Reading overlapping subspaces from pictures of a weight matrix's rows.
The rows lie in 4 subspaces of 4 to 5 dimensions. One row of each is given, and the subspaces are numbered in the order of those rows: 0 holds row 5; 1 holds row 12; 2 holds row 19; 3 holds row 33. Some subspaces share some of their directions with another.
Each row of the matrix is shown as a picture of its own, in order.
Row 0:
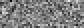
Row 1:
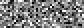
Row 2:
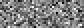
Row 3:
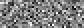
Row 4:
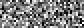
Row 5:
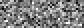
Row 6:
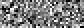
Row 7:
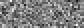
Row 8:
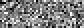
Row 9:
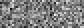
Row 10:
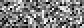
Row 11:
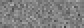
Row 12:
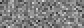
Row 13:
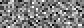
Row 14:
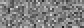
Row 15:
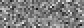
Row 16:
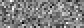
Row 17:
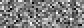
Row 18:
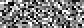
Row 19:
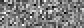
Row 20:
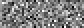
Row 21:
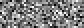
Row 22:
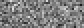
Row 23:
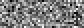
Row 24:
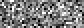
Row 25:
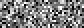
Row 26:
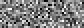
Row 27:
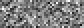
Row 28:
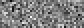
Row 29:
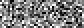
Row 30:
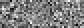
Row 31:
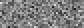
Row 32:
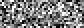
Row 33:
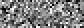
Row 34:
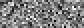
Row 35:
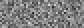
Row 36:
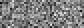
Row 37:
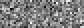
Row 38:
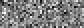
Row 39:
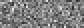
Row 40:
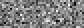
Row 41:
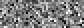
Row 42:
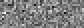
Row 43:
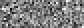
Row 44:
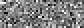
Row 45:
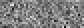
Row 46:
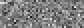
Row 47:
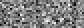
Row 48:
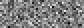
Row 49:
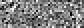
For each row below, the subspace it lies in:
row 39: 0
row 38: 2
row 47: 1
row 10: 0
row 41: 3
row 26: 2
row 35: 2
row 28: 0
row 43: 0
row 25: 0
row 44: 2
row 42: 2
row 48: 2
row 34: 0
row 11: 3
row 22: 0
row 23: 1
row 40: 1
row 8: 2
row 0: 3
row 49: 2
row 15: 3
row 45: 3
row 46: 2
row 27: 0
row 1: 2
